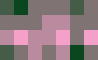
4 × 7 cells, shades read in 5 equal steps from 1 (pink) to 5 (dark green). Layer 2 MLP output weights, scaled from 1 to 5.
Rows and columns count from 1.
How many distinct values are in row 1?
3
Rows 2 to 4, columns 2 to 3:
3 3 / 1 2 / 3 2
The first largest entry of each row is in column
2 1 6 6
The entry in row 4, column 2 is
3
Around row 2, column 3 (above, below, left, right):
3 2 3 2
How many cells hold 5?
2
